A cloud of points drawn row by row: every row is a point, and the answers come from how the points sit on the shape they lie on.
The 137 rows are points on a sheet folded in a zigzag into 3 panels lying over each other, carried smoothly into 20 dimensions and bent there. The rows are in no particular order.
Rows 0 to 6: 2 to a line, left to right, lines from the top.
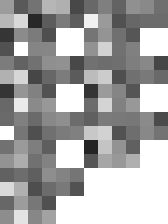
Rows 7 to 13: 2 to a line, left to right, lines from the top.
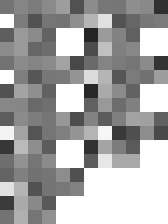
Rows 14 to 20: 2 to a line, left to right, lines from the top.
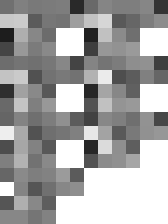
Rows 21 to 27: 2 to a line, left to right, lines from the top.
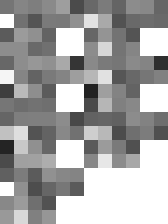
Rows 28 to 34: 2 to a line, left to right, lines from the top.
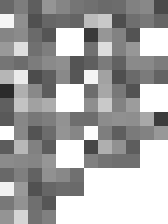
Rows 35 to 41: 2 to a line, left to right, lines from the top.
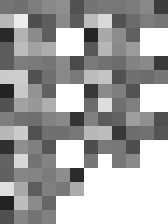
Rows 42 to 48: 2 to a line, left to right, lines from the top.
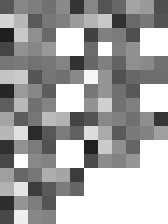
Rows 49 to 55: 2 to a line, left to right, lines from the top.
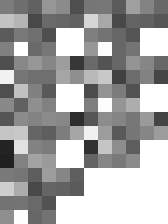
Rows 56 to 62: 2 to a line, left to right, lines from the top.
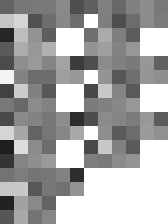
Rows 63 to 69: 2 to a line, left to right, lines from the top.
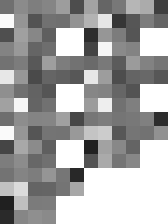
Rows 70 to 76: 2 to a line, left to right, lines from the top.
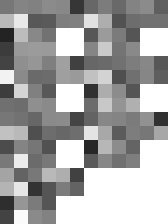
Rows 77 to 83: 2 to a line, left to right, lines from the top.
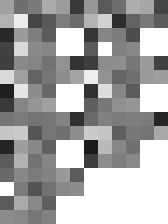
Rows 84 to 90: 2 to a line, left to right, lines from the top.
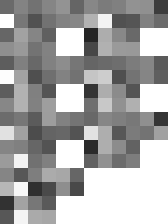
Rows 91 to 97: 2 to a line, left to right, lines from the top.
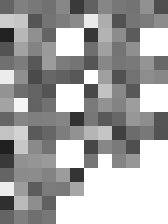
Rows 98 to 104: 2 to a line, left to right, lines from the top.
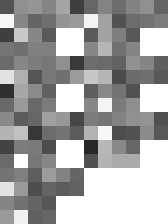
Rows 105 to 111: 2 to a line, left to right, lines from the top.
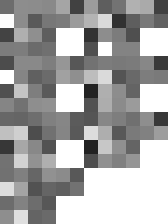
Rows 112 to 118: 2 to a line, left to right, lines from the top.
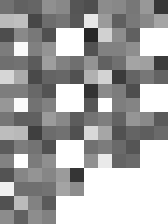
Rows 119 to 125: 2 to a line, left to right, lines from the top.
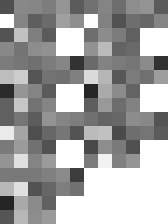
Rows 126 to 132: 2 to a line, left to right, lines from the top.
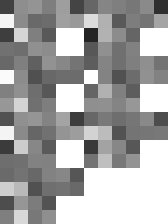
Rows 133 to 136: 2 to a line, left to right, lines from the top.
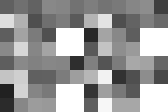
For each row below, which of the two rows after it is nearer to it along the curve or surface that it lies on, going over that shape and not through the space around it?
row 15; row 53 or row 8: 53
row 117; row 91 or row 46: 46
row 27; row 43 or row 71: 71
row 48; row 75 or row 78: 78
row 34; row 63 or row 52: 63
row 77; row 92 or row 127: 127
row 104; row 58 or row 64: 64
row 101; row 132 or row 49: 132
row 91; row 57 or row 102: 102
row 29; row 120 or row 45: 45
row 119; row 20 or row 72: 72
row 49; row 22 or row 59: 22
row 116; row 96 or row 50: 96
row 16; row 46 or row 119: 46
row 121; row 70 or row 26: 70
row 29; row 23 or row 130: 130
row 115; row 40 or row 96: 40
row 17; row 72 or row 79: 79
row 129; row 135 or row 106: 135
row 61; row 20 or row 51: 51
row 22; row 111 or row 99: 99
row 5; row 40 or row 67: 40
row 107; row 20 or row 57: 57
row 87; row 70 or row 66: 70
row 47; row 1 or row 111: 1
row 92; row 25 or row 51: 51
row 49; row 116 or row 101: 116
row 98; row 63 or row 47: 47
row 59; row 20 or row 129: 129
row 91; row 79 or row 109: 79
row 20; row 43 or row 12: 43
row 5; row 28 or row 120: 28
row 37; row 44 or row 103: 103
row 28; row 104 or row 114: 114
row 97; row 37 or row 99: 99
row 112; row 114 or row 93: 114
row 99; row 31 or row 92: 92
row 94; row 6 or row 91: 6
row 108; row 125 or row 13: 125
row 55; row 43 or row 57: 43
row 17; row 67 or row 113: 113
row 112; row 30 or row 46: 46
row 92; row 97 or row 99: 99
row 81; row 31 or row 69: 69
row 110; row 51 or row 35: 51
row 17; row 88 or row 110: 110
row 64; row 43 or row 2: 43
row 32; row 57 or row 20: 57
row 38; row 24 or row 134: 24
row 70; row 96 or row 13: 13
